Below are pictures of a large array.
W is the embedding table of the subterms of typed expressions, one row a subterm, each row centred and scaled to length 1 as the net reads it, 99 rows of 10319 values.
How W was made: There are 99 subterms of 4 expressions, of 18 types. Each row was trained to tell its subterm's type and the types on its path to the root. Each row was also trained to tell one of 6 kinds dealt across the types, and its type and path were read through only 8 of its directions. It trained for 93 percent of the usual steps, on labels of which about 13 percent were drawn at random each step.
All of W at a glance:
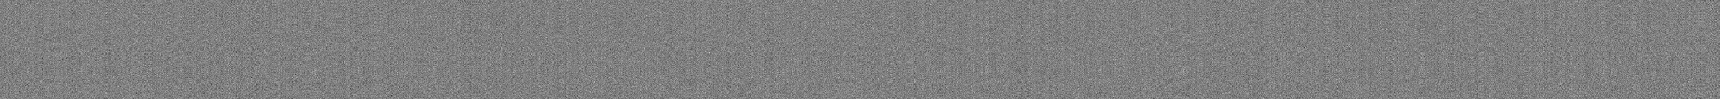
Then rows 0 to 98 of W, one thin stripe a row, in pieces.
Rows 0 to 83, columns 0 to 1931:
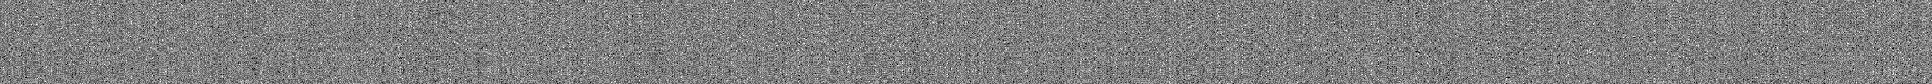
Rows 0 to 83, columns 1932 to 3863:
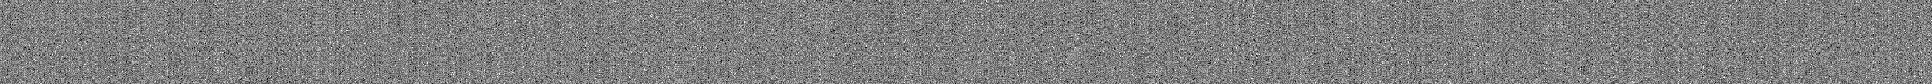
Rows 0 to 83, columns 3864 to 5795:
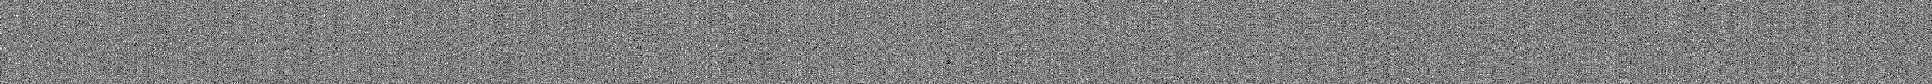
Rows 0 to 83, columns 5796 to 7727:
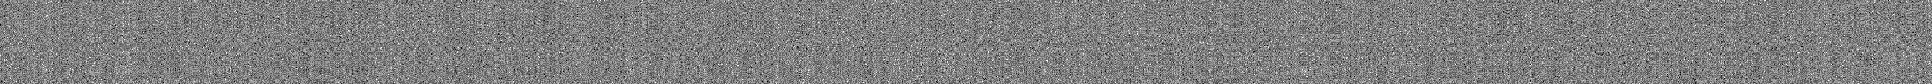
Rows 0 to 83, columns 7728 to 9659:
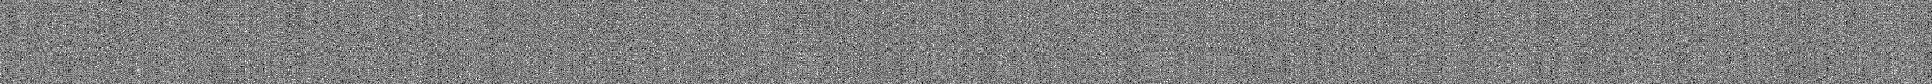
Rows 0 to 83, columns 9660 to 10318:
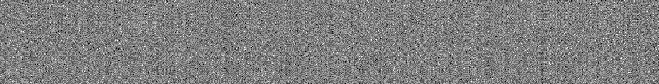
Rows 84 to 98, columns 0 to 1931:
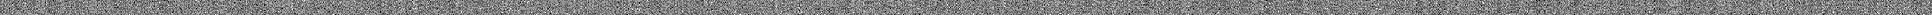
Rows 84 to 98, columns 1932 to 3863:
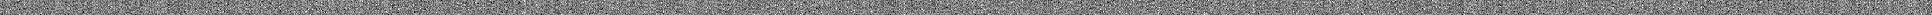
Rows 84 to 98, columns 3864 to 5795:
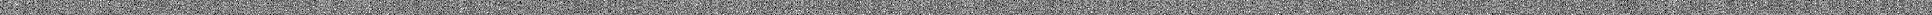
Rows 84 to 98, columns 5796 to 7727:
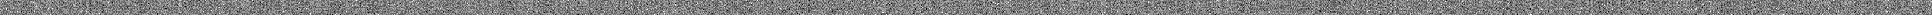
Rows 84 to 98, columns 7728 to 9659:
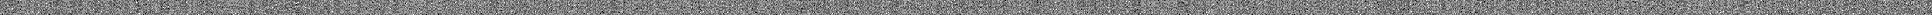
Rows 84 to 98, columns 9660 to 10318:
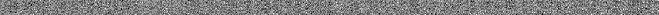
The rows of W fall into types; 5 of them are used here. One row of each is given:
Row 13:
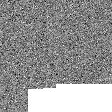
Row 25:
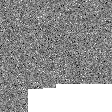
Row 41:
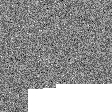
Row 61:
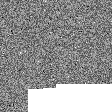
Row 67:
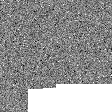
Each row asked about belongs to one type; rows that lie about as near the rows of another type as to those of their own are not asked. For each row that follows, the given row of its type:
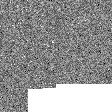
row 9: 61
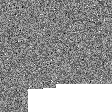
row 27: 25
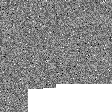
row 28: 61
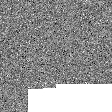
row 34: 41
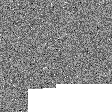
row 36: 67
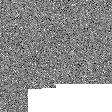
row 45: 25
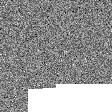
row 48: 67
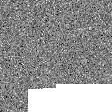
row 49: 67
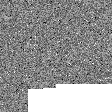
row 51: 41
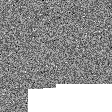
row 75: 67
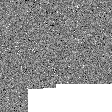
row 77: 61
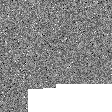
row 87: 25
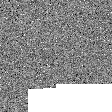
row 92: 13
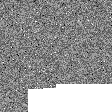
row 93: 61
